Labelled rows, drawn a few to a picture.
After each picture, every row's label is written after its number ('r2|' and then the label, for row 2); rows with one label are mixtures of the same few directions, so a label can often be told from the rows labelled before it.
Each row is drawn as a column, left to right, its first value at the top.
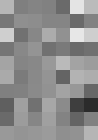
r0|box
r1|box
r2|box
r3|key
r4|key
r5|box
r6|box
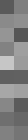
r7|key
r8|key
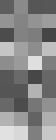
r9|box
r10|box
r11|key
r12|box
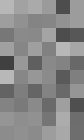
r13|key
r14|box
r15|key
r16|box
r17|box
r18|key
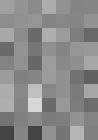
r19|box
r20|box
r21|box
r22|box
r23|box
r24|box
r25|key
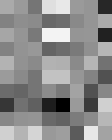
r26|box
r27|box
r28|box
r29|box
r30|box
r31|box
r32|box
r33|box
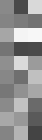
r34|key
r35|key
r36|box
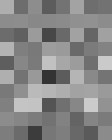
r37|key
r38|box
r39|box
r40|key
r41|key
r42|box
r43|box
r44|key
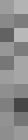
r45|key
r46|box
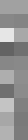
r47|key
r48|box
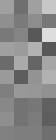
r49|key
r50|key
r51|key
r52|box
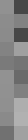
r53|box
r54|box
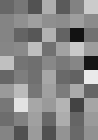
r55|key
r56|box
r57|box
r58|box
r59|box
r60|key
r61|key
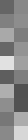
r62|key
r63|box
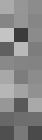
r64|box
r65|key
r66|box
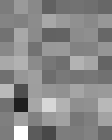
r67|key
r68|box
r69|box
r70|box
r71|box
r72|key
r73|key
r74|box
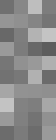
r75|box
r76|key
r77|box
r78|key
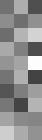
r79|box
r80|box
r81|key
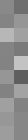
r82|key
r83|key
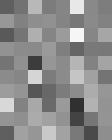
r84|box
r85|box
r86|key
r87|box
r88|key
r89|box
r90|box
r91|key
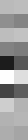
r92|key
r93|key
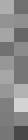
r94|box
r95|box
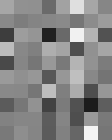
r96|key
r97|box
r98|key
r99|key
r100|key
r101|box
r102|box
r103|key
